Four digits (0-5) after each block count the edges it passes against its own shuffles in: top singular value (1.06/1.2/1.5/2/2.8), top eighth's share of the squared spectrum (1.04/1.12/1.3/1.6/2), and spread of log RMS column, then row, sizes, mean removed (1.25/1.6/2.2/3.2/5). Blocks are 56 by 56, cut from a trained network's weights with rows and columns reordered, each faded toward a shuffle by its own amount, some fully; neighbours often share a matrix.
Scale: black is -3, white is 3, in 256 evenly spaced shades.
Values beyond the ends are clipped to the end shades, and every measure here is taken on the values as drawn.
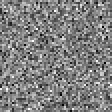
1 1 0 0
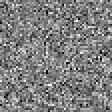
2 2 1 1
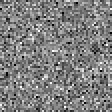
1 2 0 1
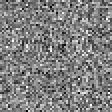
3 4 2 1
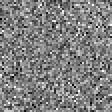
0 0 0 0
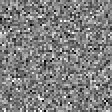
0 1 0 0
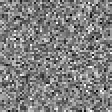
2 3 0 1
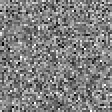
0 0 0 0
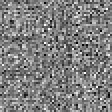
3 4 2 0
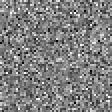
1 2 1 0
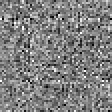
2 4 2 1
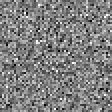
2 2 0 0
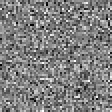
3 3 1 0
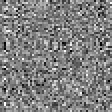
3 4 2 1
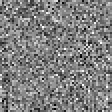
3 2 1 0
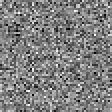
3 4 2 1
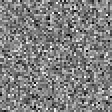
1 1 0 0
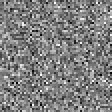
3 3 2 0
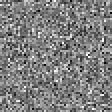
2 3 1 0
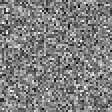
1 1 0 0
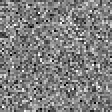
0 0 0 0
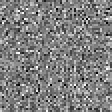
3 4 2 2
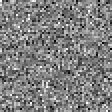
0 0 0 0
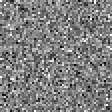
0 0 0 0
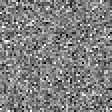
0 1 0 0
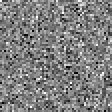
1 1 0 0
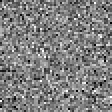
2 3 0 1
